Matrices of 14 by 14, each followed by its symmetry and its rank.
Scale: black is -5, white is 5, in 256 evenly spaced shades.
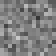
antisymmetric, full rank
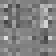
neither, rank two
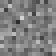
antisymmetric, full rank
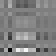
neither, rank one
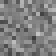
antisymmetric, full rank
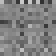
neither, rank three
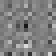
neither, rank two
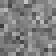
antisymmetric, full rank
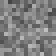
neither, full rank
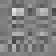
neither, rank two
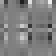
neither, rank one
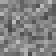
neither, full rank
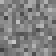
neither, full rank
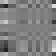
neither, rank one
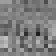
neither, rank three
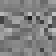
neither, rank three
